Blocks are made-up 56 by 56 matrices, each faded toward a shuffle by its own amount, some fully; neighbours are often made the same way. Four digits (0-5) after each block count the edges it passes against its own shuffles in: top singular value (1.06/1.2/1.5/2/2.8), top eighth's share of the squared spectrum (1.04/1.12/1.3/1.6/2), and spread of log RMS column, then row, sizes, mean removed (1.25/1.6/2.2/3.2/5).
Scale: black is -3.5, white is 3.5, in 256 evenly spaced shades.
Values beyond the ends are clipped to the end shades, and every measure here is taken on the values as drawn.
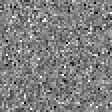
0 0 0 0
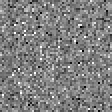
0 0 0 0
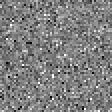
0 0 0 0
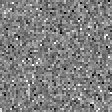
0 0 0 0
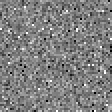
0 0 0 0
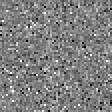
0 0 0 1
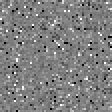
1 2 0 0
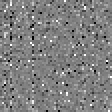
3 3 1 0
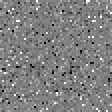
1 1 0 0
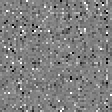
3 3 1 1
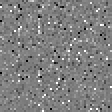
2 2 1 0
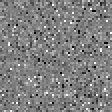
2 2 0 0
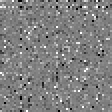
3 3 2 1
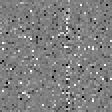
3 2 1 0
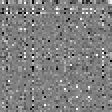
4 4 2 2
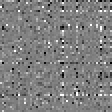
4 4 2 2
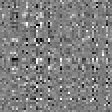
4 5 3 3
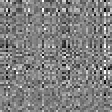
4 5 3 3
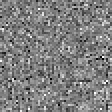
3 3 2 0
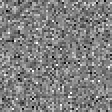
3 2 0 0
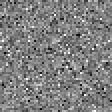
1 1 0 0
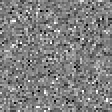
2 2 0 0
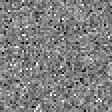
2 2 0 0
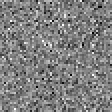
3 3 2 1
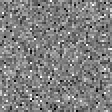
1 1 0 0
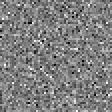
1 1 0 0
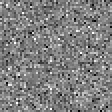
1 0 0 0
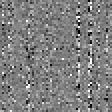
2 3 3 0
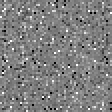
0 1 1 0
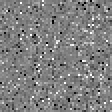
0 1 1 0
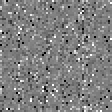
1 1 1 0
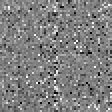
1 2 2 0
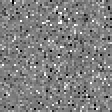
0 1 0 0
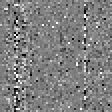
2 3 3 0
